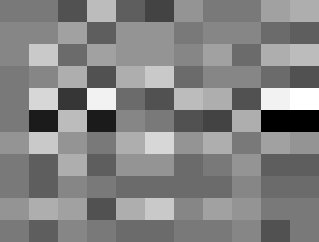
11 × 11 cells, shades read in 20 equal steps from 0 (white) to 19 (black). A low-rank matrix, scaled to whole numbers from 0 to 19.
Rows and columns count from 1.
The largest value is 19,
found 2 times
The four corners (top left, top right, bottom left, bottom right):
10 6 10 10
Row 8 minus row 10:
2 6 -1 -1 2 4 2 3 0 2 2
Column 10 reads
7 11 6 11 1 19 7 12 11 10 13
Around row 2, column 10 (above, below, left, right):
7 6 9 12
